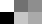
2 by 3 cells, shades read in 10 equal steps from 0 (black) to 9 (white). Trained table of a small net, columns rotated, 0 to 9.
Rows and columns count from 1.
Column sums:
9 11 11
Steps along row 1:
down up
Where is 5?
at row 1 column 3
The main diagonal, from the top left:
9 7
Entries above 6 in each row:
1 1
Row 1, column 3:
5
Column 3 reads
5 6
